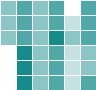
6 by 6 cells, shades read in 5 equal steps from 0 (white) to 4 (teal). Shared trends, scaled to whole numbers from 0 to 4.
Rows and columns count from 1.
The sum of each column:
6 21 12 19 6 16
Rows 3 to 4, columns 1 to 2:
2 3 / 0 4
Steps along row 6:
up down up down up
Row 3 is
2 3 2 4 2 3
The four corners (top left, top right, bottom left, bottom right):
2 3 0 3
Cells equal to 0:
4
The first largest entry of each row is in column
2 2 4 2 2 2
